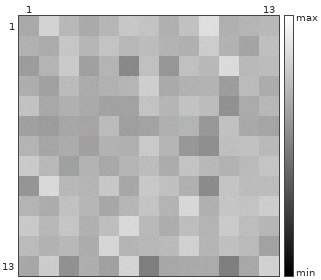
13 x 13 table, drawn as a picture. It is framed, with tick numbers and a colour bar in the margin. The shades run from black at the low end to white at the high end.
Mirror symmetry: none. Grain: fine. Average level on the scale: 70%. Roughest part: bottom middle.
